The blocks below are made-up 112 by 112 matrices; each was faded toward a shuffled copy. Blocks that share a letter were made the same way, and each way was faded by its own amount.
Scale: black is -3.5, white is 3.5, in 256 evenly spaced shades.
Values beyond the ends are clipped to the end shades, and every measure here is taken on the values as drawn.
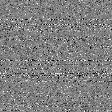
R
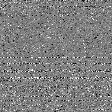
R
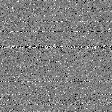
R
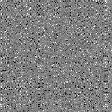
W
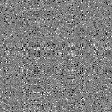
W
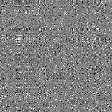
W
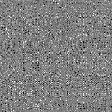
W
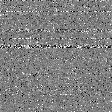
R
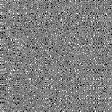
W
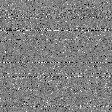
R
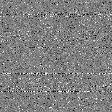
R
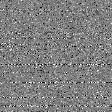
R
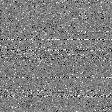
R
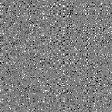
W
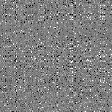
W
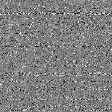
R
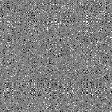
W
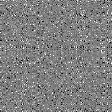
W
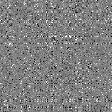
W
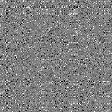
W
